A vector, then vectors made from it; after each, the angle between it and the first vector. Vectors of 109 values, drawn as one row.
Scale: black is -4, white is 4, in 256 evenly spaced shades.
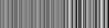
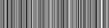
partly aligned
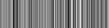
partly opposed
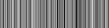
partly aligned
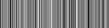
orthogonal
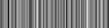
partly aligned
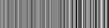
nearly parallel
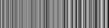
nearly parallel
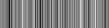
orthogonal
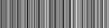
partly opposed
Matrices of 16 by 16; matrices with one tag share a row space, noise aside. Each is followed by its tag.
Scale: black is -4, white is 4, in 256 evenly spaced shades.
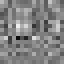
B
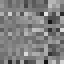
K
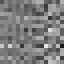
K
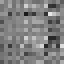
K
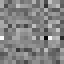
B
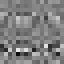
B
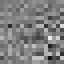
K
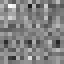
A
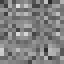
B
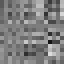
K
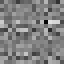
B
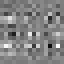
A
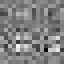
B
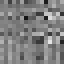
K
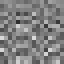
B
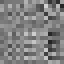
K
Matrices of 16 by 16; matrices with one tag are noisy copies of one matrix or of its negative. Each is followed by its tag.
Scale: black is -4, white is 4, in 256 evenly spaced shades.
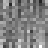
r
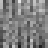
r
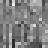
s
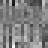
s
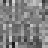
s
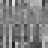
s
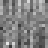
r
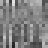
s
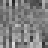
s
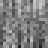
r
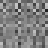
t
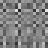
t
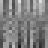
r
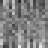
r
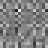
t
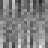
r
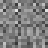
t
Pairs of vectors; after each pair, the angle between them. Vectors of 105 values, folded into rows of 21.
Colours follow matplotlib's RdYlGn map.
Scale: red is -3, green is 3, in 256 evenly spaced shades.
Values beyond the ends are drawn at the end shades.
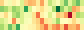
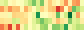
nearly opposite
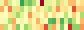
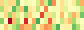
orthogonal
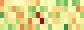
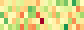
nearly parallel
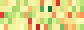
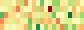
nearly opposite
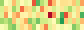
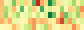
nearly opposite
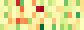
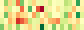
nearly parallel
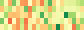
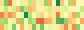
orthogonal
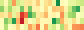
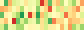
partly opposed
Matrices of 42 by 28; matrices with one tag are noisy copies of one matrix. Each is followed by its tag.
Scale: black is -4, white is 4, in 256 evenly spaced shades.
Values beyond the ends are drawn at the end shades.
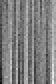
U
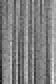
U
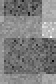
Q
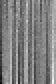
U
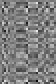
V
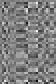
V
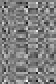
V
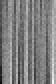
U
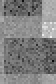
Q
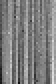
U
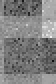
Q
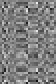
V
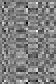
V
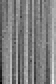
U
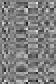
V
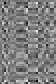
V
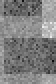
Q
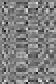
V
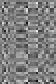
V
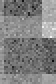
Q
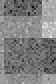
Q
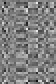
V
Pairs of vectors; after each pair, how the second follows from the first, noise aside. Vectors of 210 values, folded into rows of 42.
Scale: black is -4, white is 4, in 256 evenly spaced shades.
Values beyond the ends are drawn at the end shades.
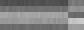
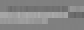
partly zeroed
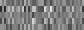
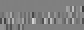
partly zeroed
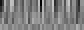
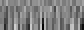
reversed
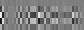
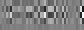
reversed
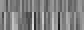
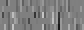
partly zeroed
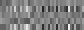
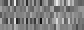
reversed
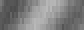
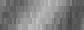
reversed
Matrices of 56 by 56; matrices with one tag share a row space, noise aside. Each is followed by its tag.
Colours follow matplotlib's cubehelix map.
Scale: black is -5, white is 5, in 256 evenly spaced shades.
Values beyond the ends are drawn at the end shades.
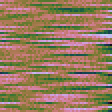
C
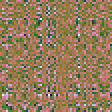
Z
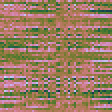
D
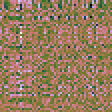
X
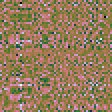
X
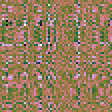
Z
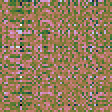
X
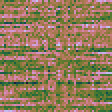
D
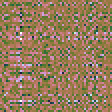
X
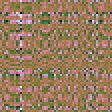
X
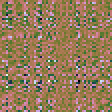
Z
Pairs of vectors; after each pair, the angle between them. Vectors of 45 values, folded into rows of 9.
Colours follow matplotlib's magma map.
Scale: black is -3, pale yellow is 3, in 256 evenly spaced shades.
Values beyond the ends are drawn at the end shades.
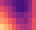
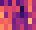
partly aligned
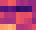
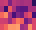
partly aligned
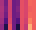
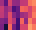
nearly parallel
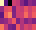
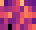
partly aligned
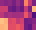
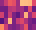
orthogonal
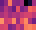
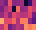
nearly parallel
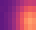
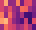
partly opposed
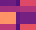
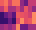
nearly opposite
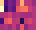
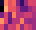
nearly opposite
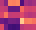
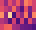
orthogonal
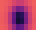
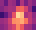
nearly opposite
